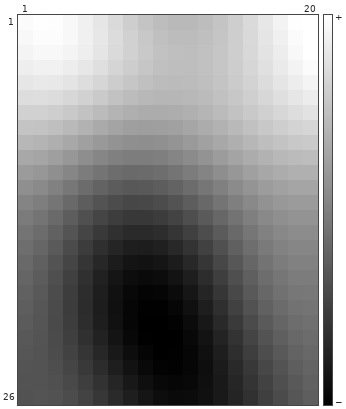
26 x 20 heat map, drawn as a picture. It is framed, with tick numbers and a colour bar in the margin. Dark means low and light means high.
On average the colour sits 50% of the way up the scale. The ninth with the lowest average is the bottom middle. There is an overall slope up to the top.
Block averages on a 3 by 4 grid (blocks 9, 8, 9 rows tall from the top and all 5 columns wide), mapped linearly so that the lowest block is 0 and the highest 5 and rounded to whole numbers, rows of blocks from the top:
5445 / 2123 / 1002
